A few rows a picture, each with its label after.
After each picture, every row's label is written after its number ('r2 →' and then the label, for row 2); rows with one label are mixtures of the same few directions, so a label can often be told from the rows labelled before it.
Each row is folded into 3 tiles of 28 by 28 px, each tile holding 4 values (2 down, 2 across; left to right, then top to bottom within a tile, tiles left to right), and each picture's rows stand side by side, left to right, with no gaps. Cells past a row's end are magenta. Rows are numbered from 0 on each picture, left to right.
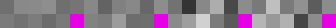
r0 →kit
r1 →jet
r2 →jet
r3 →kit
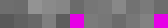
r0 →kit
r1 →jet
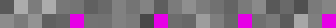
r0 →kit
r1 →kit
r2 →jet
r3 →kit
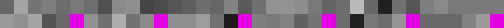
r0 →kit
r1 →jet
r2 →kit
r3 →kit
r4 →jet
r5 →kit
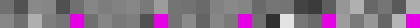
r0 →jet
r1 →jet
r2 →jet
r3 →jet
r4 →kit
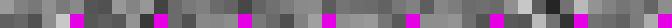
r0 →kit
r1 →kit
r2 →jet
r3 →jet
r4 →kit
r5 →kit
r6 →jet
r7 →kit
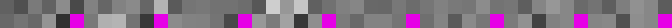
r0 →kit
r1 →jet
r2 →kit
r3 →kit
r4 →jet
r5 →jet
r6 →jet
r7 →jet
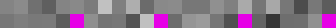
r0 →jet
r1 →kit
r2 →jet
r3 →jet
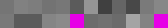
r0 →jet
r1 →kit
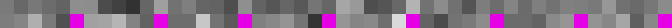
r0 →jet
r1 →kit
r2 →jet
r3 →kit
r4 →kit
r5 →jet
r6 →kit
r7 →kit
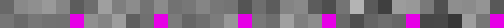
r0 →kit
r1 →kit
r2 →jet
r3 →jet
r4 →jet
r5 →kit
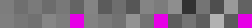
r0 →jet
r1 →kit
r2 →kit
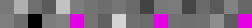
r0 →jet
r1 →jet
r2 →kit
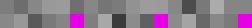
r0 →jet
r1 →jet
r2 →jet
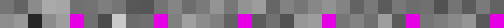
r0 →jet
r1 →jet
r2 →jet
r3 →kit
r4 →kit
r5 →kit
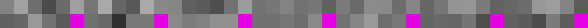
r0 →jet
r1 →jet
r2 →kit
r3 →jet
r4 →jet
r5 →kit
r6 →kit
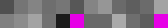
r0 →kit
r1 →jet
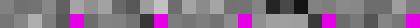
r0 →jet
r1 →jet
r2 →kit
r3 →kit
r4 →jet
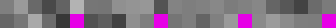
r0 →jet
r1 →kit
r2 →kit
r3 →kit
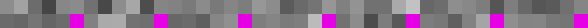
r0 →jet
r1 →jet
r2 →kit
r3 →kit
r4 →jet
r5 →jet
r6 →kit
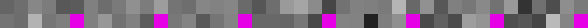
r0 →jet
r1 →jet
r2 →jet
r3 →kit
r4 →jet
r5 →kit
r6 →kit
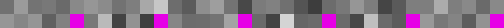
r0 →kit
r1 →jet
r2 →jet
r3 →jet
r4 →jet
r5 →kit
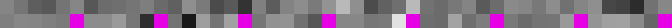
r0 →kit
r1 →kit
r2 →jet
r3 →jet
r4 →kit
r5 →jet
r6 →kit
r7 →kit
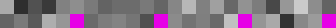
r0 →kit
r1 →kit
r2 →kit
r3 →jet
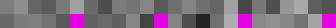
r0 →jet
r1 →kit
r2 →jet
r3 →jet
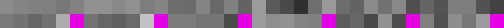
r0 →kit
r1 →kit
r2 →kit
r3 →kit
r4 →kit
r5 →jet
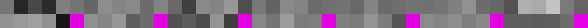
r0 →kit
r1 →kit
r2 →kit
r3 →jet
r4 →kit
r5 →jet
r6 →kit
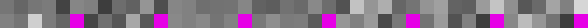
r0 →jet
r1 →kit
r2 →kit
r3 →kit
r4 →kit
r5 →jet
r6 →jet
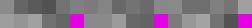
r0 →kit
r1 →kit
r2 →jet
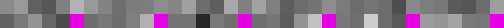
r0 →jet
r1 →kit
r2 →jet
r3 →kit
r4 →jet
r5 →kit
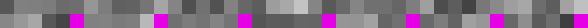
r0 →kit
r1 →kit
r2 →kit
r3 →kit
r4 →kit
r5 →kit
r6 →jet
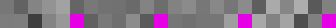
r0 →jet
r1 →kit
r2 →kit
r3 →kit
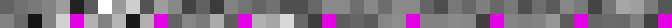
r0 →jet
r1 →kit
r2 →kit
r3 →kit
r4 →kit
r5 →kit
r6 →kit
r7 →kit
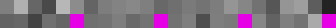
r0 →jet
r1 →kit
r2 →jet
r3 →jet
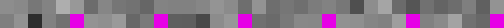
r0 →jet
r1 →kit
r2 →kit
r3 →kit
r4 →jet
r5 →jet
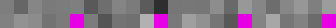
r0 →jet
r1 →jet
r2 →jet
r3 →jet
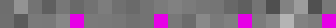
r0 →jet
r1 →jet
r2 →jet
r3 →jet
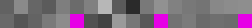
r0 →jet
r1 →jet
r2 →jet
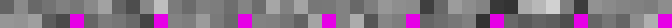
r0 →kit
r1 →jet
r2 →jet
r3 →kit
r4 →jet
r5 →kit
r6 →kit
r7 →kit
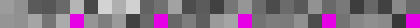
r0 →kit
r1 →kit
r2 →kit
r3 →kit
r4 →kit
